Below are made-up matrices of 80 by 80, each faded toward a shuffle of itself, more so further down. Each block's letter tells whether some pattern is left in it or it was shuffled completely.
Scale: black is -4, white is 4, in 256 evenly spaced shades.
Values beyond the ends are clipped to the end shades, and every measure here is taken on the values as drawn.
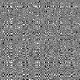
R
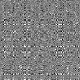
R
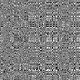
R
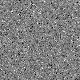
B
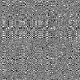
R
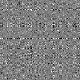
R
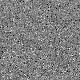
B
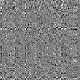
R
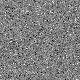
B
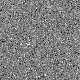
B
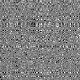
R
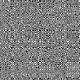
R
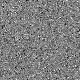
B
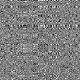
R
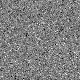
B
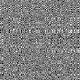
R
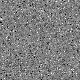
B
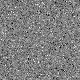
B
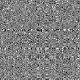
R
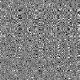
R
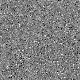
B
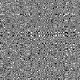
R
